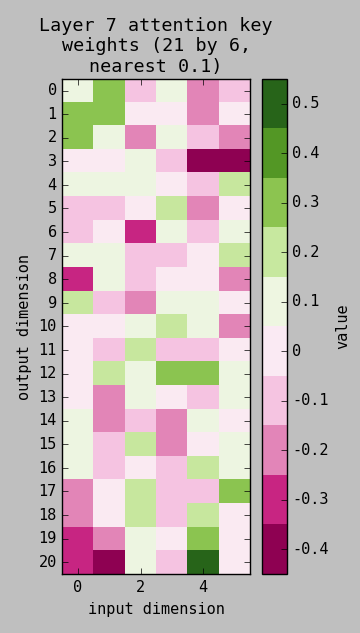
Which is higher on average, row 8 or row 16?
row 16
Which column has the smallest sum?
1
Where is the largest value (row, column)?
20 4
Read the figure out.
Title: Layer 7 attention key weights (21 by 6, nearest 0.1)
x-axis: input dimension, ticks 0 2 4
y-axis: output dimension, ticks 0 1 2 3 4 5 6 7 8 9 10 11 12 13 14 15 16 17 18 19 20 (0 at the top)
Colour bar: value, ticks -0.4 -0.3 -0.2 -0.1 0 0.1 0.2 0.3 0.4 0.5
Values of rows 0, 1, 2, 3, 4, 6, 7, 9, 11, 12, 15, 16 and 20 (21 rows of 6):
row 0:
0.1 0.3 -0.1 0.1 -0.2 -0.1
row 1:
0.3 0.3 0 0 -0.2 0
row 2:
0.3 0.1 -0.2 0.1 -0.1 -0.2
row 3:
0 0 0.1 -0.1 -0.4 -0.4
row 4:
0.1 0.1 0.1 0 -0.1 0.2
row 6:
-0.1 0 -0.3 0.1 -0.1 0.1
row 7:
0.1 0.1 -0.1 -0.1 0 0.2
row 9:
0.2 -0.1 -0.2 0.1 0.1 0
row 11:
0 -0.1 0.2 -0.1 -0.1 0
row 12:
0 0.2 0.1 0.3 0.3 0.1
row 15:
0.1 -0.1 0.2 -0.2 0 0.1
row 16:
0.1 -0.1 0 -0.1 0.2 0.1
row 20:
-0.3 -0.4 0.1 -0.1 0.5 0
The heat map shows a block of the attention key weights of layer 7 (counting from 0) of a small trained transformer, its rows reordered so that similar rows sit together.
